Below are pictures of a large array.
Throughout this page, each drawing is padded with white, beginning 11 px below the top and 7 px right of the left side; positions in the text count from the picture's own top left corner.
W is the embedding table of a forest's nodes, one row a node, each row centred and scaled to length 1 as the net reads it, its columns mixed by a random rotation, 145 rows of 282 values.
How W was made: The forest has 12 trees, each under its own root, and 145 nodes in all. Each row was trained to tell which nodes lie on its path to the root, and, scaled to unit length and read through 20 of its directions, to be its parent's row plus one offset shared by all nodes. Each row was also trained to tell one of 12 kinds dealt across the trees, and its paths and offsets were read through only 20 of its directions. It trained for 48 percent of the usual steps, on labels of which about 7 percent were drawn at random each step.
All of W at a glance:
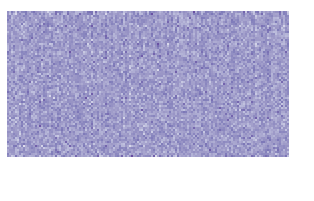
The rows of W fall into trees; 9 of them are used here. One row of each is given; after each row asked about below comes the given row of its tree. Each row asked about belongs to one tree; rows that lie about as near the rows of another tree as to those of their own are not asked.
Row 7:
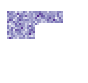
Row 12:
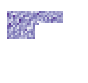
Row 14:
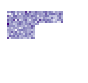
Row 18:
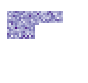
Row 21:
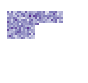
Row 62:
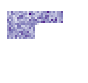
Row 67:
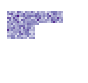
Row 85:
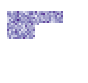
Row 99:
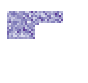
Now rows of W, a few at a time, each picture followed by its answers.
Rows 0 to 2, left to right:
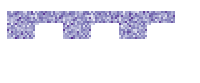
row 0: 62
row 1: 62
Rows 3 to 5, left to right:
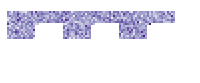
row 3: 7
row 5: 18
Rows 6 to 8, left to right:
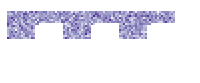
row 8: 67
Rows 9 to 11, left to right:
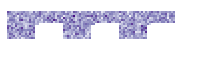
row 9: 12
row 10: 67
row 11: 14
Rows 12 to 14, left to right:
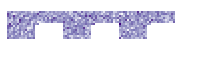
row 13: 21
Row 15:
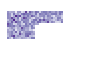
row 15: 67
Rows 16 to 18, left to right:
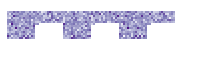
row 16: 18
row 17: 18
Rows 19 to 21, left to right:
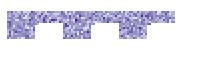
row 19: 12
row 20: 12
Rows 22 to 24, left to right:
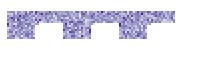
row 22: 7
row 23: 14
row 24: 85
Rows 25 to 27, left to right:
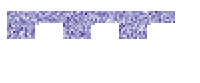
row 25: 12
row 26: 85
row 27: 62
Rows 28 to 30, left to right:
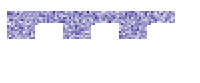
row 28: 67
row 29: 99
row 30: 99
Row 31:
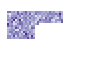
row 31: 18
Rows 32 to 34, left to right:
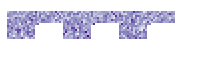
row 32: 21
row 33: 18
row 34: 18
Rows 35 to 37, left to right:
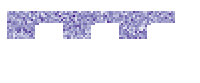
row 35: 99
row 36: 67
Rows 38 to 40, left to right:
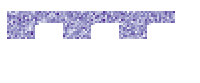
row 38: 7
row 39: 62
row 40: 67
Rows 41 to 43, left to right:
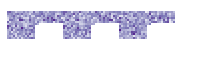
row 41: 12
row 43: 62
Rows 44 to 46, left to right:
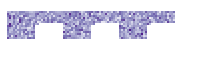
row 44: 12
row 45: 99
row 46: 21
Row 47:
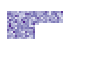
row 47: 67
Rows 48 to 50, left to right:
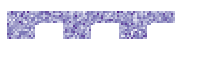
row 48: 62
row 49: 7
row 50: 18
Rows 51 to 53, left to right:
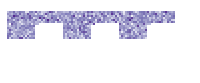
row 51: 99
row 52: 67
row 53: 21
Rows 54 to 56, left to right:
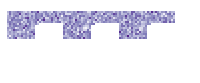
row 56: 99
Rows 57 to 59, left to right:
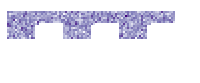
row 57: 12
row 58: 14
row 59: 12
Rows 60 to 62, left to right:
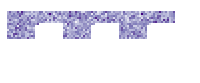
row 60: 18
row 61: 99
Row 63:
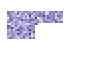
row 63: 21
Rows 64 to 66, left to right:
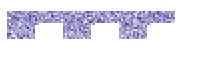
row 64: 21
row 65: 67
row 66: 62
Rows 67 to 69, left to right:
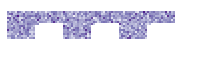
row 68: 21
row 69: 99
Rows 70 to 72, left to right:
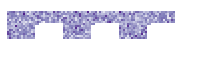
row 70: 99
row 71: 99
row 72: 18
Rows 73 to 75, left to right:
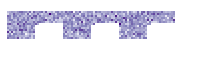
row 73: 14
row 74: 12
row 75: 7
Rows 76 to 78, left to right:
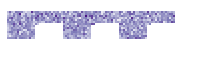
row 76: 7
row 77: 21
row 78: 18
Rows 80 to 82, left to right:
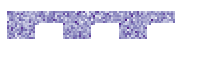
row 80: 12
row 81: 18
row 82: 18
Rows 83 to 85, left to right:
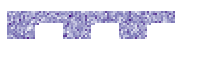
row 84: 12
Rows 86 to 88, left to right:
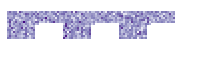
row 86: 99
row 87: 12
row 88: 21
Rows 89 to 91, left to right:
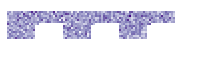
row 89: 99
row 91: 67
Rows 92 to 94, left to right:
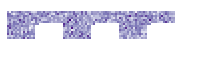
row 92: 85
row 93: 18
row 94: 67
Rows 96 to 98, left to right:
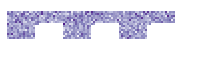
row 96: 85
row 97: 7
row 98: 99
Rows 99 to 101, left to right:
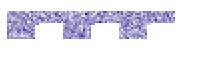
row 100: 85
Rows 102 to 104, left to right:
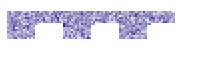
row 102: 67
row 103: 12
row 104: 99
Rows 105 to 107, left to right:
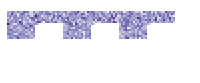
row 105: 14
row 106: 99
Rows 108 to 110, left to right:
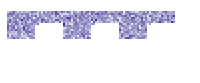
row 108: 67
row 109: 7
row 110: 12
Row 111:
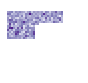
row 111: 85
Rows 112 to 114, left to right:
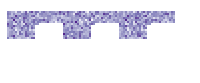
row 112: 67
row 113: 18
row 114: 67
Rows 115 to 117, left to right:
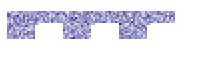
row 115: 67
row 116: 21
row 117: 14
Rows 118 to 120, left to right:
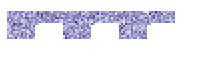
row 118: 62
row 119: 7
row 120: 62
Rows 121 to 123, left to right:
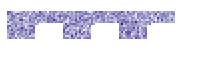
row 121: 12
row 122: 62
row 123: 18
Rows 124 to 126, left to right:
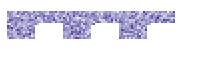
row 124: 21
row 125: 18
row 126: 99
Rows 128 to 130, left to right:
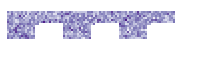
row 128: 18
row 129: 67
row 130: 67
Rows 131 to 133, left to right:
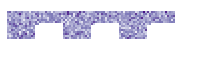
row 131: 18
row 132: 62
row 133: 99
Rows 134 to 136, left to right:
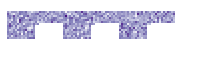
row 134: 12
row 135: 21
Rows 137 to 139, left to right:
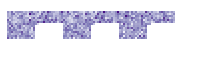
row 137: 62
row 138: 62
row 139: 12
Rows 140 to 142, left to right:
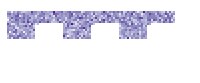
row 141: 62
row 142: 99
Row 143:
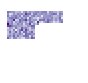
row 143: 12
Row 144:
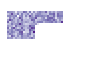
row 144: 14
